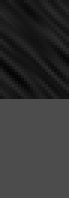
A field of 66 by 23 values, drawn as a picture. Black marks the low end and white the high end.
The table splits into 2 rows of 1 panel. Panel 1,1: very low, slanting down to the right, faint in contrast. Panel 2,1: low, flat.
